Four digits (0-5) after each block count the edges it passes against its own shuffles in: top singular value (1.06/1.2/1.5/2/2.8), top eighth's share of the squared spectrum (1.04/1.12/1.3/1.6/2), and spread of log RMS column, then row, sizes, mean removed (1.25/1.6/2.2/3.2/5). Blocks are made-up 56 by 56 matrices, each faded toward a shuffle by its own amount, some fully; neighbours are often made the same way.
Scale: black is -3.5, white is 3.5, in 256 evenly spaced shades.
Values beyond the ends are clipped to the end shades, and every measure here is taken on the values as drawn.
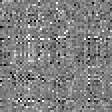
4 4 2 2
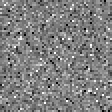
2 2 0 0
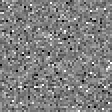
1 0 0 0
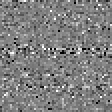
2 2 0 2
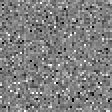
0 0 0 0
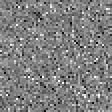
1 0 0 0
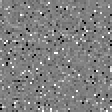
2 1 0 0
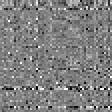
4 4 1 3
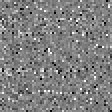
3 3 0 1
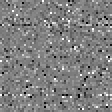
3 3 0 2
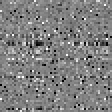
3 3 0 2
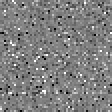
2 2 0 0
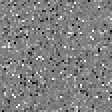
1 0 0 0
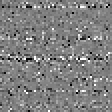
4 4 1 3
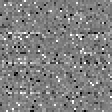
3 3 0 1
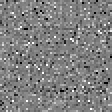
2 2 0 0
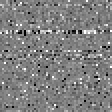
3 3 0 2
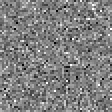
1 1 0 0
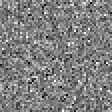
1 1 0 0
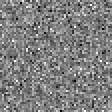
1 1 0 0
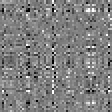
4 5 3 3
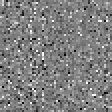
3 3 2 1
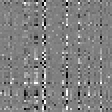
5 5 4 2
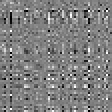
4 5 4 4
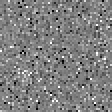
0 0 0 0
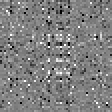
4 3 2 2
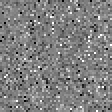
2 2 0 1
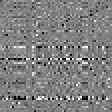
5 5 2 3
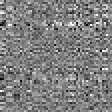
4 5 3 3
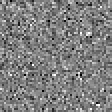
3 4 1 2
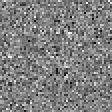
2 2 0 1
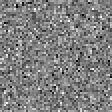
0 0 0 0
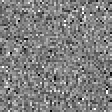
3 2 1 0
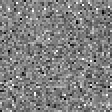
3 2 0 1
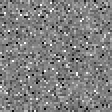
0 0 0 0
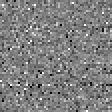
3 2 0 1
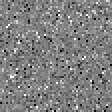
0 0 0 0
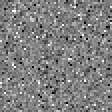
0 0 0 0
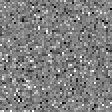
2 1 0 0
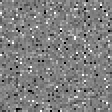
2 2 1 0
